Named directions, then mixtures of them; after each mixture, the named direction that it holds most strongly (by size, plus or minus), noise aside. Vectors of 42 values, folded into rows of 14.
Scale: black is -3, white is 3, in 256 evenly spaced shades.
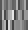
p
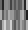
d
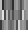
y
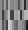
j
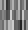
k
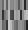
j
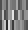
p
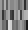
j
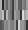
y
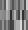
k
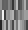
p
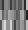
d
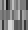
k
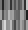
d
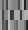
j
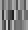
p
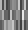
k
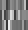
p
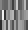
p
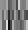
p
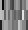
y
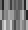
d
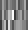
p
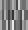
p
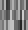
k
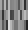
j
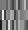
p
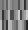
j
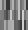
k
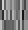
y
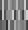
p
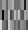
j
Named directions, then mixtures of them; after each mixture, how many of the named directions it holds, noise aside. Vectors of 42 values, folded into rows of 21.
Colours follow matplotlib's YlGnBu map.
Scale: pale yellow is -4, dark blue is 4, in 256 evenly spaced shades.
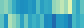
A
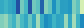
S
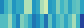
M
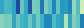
one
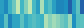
two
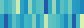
two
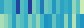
one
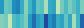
three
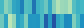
two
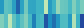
three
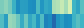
one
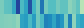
two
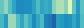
one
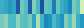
one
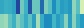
one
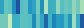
three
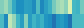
one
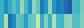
three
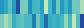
two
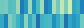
two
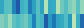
three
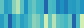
three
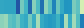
one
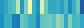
three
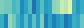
two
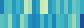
one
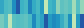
three
